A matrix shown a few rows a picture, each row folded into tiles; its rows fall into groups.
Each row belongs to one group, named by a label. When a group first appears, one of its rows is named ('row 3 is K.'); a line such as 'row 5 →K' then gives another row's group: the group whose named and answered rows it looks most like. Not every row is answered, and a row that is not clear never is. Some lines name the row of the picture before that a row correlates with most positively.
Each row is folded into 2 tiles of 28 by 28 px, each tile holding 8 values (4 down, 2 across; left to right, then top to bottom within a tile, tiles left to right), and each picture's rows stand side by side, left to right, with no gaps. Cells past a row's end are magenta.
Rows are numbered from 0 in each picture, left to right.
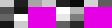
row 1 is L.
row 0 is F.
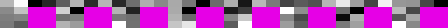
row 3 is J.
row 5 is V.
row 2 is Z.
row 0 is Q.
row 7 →J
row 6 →F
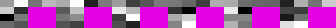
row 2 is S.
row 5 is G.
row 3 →F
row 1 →Q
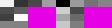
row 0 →F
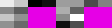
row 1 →S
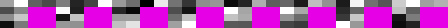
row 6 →G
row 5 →L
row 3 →F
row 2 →F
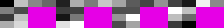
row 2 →F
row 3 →L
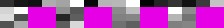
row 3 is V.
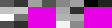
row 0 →L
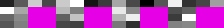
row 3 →F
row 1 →Q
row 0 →L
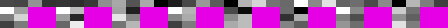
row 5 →G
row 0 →L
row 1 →V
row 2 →J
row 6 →V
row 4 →G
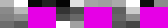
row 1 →G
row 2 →Q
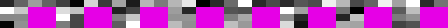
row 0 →L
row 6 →F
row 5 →V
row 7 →Q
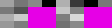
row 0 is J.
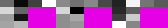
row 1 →J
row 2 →G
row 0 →V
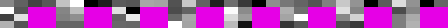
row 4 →V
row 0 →S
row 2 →S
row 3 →G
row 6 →S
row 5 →S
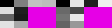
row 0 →Z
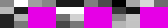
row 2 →G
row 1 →L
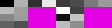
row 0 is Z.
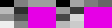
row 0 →Z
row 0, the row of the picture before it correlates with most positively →1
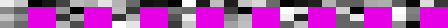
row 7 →L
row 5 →V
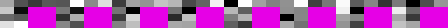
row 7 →V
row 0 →J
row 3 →F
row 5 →Q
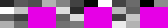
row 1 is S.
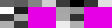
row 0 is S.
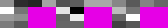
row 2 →S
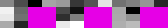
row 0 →V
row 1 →F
